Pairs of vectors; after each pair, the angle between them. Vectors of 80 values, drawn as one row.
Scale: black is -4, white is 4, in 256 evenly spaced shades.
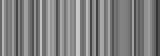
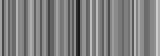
nearly opposite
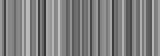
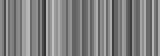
nearly parallel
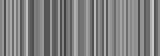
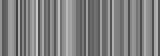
orthogonal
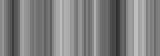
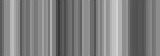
nearly opposite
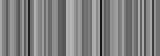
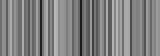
orthogonal
